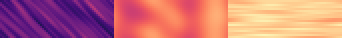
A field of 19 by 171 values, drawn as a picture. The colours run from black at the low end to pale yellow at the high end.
The table splits into one row of 3 panels. Panel 1,1: low, slanting down to the right. Panel 1,2: high, smooth. Panel 1,3: very high, streaked across, faint in contrast.
